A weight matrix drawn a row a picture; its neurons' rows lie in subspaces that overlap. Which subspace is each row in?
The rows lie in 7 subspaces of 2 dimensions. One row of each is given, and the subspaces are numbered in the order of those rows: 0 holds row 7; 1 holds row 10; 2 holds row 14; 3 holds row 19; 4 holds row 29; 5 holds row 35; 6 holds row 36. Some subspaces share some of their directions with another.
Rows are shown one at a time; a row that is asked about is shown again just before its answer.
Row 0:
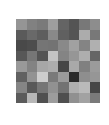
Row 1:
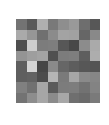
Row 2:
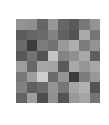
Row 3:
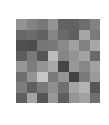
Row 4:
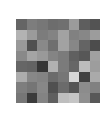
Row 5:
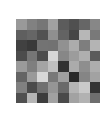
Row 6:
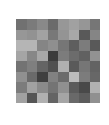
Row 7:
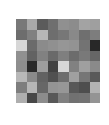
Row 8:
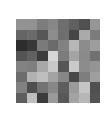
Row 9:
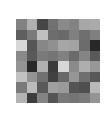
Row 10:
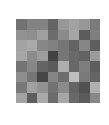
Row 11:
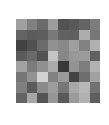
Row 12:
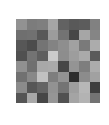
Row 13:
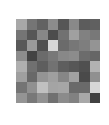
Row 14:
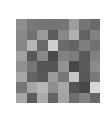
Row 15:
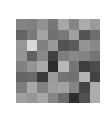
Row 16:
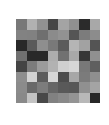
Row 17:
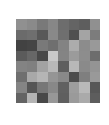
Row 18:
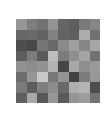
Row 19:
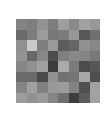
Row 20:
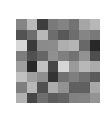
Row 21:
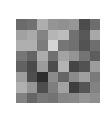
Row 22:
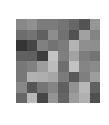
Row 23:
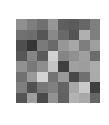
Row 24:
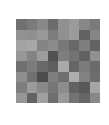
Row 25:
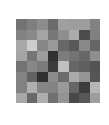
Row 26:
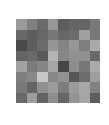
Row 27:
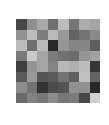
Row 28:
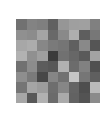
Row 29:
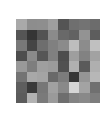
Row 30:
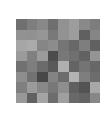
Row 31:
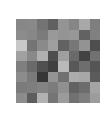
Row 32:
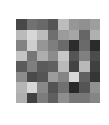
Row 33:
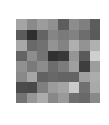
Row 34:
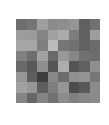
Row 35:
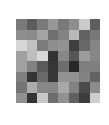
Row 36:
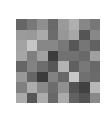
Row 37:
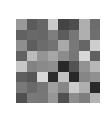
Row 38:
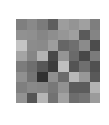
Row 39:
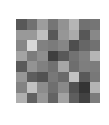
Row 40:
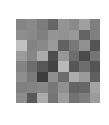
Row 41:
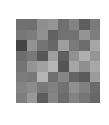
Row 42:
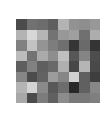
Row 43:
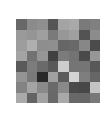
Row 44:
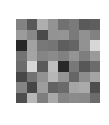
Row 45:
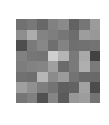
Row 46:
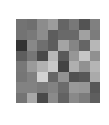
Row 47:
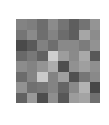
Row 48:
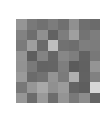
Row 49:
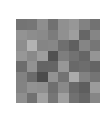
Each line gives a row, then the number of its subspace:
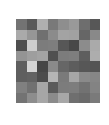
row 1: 0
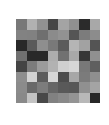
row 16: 5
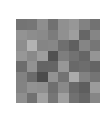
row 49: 0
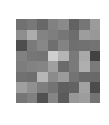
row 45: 4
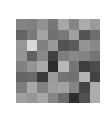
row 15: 3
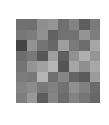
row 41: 6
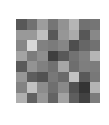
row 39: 6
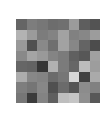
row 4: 3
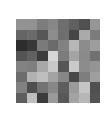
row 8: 5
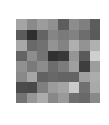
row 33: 4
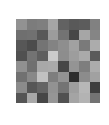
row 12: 1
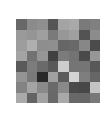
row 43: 5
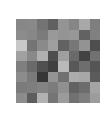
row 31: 6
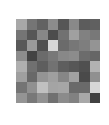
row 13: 2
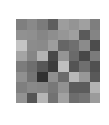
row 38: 6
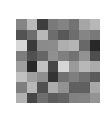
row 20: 0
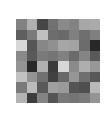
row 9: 0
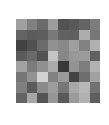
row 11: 2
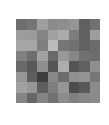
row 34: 1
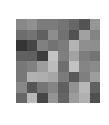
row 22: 5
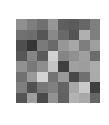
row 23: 3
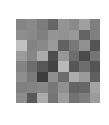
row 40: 6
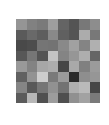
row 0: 3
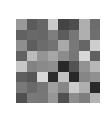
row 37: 5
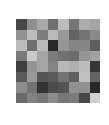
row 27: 2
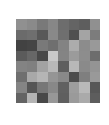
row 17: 5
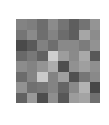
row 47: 4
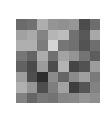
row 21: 1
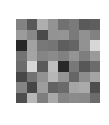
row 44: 0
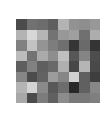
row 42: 4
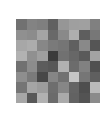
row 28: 1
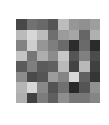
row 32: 4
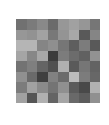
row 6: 5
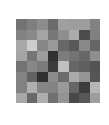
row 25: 3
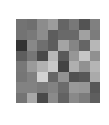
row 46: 6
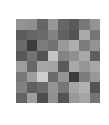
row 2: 0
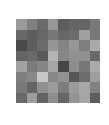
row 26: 2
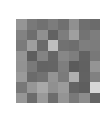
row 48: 2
